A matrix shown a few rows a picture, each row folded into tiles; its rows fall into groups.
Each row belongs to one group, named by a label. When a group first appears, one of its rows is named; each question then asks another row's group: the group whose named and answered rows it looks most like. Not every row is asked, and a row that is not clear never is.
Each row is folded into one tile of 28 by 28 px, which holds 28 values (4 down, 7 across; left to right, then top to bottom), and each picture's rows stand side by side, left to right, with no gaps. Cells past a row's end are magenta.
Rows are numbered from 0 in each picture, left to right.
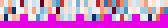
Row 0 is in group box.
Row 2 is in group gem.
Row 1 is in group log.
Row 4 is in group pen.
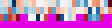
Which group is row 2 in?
gem
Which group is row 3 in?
gem
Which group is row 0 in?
box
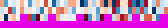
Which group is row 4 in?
pen
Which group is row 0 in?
box
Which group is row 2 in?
log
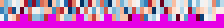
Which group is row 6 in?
pen
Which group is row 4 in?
box
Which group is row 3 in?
pen
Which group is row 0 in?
box
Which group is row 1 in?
gem
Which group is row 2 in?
log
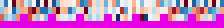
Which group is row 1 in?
log
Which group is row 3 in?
gem
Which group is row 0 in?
log
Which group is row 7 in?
log
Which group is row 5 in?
gem
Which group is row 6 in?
log
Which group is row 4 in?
box
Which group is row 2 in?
log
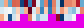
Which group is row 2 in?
log
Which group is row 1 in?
gem
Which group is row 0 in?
gem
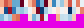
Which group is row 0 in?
box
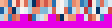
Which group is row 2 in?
box
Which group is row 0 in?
box
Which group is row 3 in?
pen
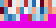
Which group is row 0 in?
gem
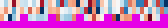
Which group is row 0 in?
log
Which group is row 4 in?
box
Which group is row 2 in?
gem
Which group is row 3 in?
pen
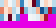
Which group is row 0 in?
pen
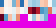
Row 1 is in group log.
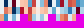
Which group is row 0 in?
log
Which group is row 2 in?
pen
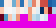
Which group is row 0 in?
gem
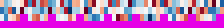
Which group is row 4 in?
pen
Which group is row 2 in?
box
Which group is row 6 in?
box
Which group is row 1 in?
pen
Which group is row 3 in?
gem
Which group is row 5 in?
gem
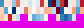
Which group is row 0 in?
pen
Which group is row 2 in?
gem
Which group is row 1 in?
gem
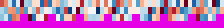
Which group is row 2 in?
box
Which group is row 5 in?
box
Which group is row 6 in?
log
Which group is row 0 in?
box
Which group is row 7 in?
gem
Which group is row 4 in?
pen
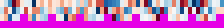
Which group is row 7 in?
pen
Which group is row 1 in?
log
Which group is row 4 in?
log
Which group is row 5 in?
box
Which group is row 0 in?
log
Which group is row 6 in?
pen
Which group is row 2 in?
box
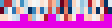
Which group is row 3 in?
pen
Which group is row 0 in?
pen
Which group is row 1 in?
box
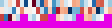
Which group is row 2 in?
log
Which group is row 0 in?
pen
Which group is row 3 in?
log
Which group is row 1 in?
box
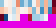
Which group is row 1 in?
gem
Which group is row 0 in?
gem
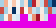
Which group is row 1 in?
pen
